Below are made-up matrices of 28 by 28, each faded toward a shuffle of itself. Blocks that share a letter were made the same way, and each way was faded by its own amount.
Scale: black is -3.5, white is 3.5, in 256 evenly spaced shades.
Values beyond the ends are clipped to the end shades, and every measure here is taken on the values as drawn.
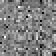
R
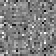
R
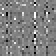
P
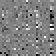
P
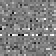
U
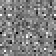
R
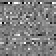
U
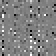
P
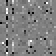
P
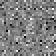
R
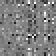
P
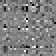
P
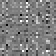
P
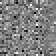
R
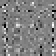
P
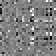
P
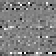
U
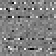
U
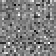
R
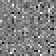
R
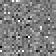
R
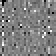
P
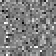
R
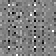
P
